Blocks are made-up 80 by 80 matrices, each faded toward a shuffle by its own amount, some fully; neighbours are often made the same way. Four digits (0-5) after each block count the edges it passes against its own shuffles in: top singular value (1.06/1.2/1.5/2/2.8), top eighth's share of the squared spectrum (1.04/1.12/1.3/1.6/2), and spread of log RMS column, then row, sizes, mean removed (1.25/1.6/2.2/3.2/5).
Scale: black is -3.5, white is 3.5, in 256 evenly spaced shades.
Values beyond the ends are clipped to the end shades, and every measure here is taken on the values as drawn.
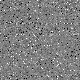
2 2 0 1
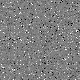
2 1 0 0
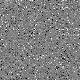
3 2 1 0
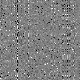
4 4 2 1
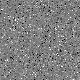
2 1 0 0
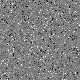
1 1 0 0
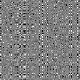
5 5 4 3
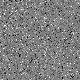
2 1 0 0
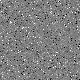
0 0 0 0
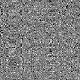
4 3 2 2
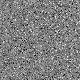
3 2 0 0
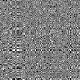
5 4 3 3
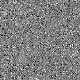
3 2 1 1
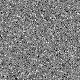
2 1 0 0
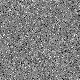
0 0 0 0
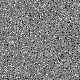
0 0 0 0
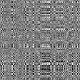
5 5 4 4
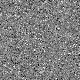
2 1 0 0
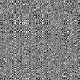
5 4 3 3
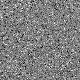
2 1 0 0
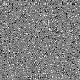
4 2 0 1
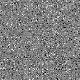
4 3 1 1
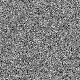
0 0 0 0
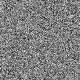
0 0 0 0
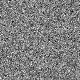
1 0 0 0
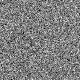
2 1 0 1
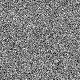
0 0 0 0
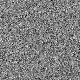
2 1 0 0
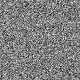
2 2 0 0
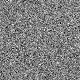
1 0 0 0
